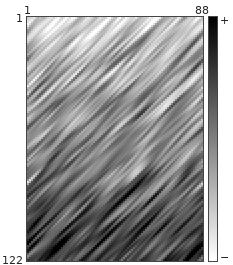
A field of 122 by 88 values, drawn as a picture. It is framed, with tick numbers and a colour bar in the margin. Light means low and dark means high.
Streaks slant up to the right. Overall the values sit about 50% of the way up the scale. Values rise toward the bottom.
